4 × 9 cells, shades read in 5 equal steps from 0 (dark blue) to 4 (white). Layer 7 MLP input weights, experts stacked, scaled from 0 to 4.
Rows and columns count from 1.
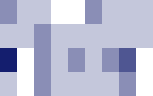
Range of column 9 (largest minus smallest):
1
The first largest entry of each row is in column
4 1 2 2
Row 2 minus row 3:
3 -1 0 0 1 0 1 2 -1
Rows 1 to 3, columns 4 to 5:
4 4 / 3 3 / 3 2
